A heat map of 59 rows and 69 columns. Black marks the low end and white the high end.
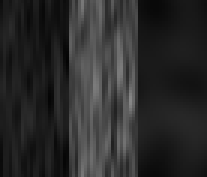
The table splits into one row of 3 panels. Panel 1,1: very low, streaked downward, faint in contrast. Panel 1,2: low, streaked downward. Panel 1,3: very low, smooth, faint in contrast.
